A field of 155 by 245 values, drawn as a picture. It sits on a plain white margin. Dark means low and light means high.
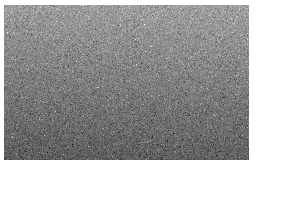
No single row or column stands out from its neighbours. The histogram is bell-shaped. There is an overall slope up to the top. Fine speckle covers the field. There are no regular stripes.
